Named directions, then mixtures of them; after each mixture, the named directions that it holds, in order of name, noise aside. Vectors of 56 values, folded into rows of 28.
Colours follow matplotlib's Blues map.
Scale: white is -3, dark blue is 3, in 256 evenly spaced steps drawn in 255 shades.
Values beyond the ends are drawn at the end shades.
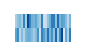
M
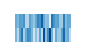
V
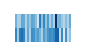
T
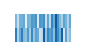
M, T, V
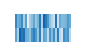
M, T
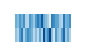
V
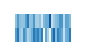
V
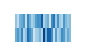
M, V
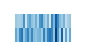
M, T, V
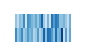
M, T, V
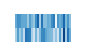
T, V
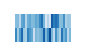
M, T, V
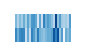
T, V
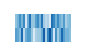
M, V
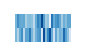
V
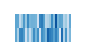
M, T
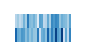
M, T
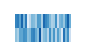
M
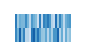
M, T, V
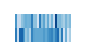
T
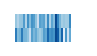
M, T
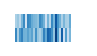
M, T, V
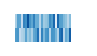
M, T, V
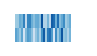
M, V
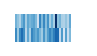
T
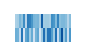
M, V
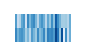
M, T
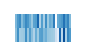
T
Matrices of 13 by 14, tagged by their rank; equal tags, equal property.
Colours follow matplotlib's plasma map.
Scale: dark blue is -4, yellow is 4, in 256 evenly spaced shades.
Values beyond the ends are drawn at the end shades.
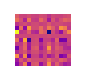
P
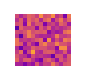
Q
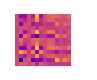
P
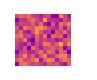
Q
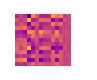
P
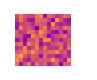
Q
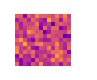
Q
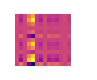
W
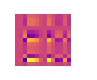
W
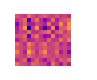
P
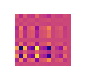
W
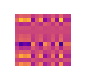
W
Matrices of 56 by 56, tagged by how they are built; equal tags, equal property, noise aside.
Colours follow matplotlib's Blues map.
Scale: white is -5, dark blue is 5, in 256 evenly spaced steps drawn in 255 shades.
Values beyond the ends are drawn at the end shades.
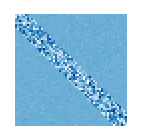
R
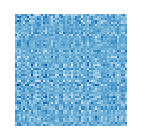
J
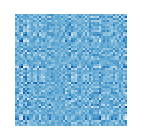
J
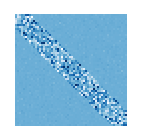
R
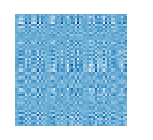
J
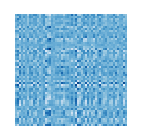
J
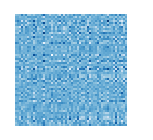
J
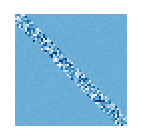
R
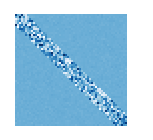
R
